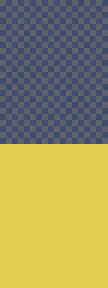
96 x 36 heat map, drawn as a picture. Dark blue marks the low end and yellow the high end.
It is made of 2 by 1 panels. Panel 1,1: low, checkered. Panel 2,1: very high, flat.
